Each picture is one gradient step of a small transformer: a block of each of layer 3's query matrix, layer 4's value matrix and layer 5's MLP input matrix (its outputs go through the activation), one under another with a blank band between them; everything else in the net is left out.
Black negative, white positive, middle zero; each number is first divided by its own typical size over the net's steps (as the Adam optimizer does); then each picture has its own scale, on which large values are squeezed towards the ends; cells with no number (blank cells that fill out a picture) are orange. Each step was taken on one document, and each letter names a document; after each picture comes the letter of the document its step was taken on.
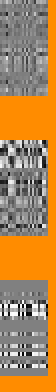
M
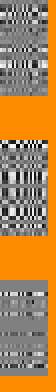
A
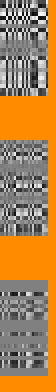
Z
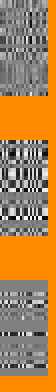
A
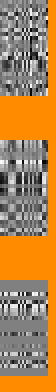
M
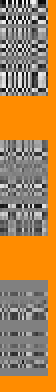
Z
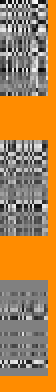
Z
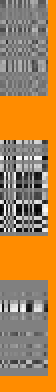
Z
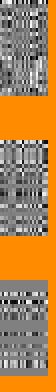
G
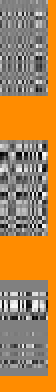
M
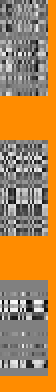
Z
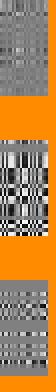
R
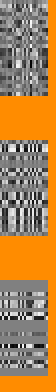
A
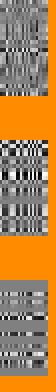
A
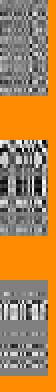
M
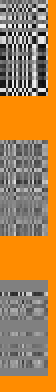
Z
